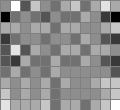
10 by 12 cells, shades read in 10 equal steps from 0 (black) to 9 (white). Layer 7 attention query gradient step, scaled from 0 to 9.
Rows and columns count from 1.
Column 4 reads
7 4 6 5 6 4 5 5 5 6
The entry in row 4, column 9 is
6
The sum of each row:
70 42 68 50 62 49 57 68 66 75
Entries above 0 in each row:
12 10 12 12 12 12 12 12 12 12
